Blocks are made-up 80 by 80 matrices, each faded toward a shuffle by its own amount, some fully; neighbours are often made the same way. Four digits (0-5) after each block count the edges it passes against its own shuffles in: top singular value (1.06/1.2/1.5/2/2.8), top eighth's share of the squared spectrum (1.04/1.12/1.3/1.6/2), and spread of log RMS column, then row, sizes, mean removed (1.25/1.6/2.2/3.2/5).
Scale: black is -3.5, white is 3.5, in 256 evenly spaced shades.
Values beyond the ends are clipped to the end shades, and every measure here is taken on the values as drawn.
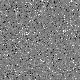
0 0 1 0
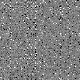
4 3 2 0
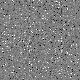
2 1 0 0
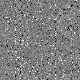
3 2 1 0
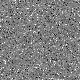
0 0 0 0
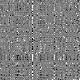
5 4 3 2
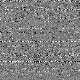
2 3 0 3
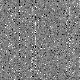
2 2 2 0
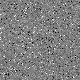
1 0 0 0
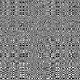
5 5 3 4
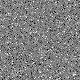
1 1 0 0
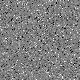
0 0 0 0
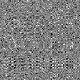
4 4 2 2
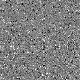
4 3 1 1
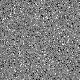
3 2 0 0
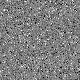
1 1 0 0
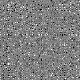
4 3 2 2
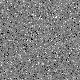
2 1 0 0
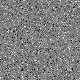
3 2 0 0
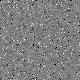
0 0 0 0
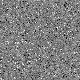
1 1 0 0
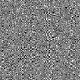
4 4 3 2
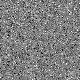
2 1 0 0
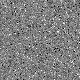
0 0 0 0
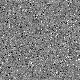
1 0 0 0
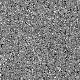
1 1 2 0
